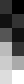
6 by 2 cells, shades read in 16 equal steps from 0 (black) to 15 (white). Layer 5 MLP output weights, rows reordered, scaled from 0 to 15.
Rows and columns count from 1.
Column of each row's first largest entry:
1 2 1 1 1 2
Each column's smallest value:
1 0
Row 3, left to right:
5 1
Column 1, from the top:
3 1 5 11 12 13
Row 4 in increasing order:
3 11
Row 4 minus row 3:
6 2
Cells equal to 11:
1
